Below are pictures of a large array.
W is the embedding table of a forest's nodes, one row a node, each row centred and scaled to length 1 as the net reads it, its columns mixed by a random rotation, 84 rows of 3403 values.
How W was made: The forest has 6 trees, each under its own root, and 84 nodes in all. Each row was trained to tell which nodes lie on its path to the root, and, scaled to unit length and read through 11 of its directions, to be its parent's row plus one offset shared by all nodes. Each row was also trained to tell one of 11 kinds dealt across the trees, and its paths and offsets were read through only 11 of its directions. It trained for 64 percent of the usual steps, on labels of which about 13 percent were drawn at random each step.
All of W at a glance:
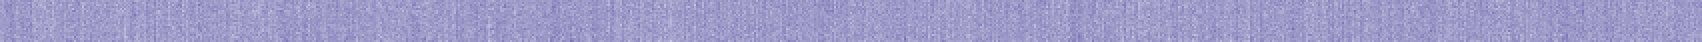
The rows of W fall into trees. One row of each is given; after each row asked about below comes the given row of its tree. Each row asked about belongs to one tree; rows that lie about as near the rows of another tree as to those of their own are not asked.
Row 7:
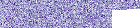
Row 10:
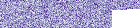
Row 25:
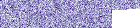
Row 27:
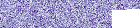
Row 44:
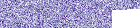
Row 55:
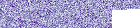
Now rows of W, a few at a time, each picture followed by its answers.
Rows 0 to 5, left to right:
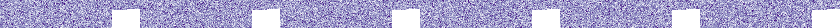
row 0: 10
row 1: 25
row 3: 55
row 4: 55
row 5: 44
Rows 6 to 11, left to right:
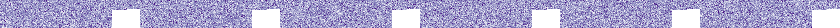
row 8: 55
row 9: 10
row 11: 55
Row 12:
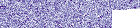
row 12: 25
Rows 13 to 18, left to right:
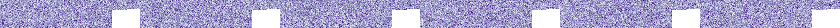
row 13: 44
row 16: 55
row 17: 55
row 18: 10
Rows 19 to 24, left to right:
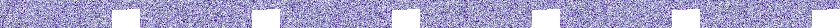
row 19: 44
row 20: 44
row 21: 44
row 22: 10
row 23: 10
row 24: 10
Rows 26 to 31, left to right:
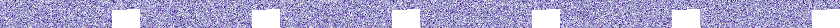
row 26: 44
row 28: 44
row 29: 7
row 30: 10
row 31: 7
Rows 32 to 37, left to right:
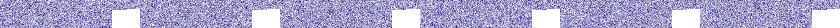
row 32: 44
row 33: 55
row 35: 10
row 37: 10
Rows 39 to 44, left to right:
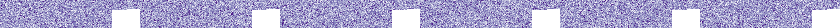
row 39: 27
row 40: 55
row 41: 44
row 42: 10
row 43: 7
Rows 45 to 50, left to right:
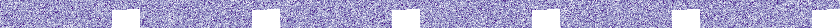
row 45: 10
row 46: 44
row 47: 27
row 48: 55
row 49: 7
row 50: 55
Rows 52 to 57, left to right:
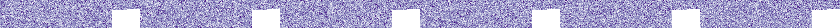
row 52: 7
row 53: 25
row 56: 7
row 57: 7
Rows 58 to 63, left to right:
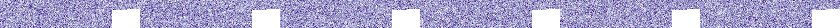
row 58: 44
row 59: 44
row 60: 10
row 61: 55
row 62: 10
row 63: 27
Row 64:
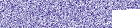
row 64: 55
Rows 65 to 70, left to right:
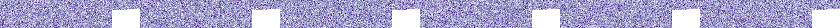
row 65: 44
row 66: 25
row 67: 10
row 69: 25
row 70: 25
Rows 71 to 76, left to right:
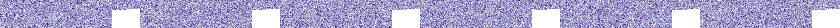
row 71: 55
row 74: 10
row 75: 44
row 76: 55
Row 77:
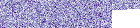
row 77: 44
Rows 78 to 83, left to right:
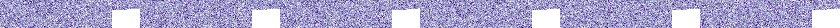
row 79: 10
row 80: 27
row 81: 55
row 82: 55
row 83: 44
